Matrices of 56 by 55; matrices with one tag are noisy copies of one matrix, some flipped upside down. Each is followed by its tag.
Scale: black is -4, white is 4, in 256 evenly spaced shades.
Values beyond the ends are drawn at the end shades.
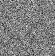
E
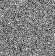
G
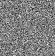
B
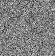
E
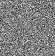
B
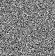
B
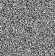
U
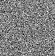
B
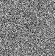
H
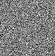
B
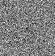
H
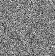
E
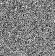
G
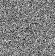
H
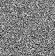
B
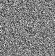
U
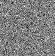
H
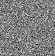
B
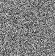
H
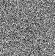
H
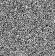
G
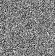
U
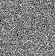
B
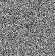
H
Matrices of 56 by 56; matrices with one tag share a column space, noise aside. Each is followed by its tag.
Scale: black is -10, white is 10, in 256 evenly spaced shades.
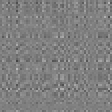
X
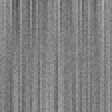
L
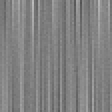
L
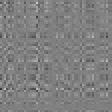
X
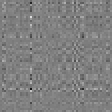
X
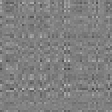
X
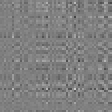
X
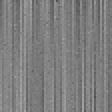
L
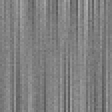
L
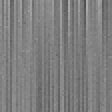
L
